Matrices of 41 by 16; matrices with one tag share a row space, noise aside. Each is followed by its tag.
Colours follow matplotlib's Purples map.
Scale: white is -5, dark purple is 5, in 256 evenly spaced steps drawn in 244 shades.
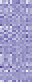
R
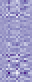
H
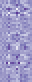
H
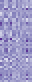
R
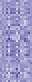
H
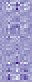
H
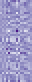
H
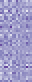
R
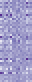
R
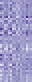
R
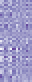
R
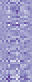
H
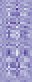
H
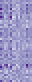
R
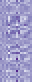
H
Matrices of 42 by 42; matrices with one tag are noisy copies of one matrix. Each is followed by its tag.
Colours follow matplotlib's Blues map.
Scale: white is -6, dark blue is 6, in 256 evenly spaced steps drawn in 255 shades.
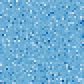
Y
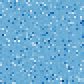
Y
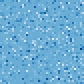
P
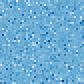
Y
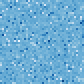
Y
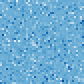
Y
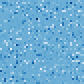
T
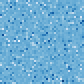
Y
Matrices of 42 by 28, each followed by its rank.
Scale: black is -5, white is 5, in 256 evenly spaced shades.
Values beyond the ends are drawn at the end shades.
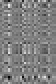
two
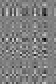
two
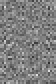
five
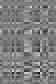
two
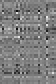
three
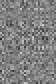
five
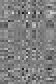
three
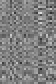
three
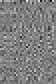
five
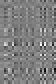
two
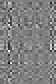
three
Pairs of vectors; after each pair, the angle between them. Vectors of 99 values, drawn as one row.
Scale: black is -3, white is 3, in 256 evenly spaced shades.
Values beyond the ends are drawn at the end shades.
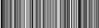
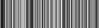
partly aligned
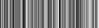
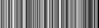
nearly opposite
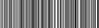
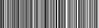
partly opposed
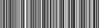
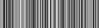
partly aligned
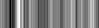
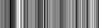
nearly parallel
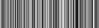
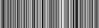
nearly parallel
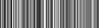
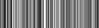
nearly parallel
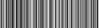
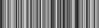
orthogonal
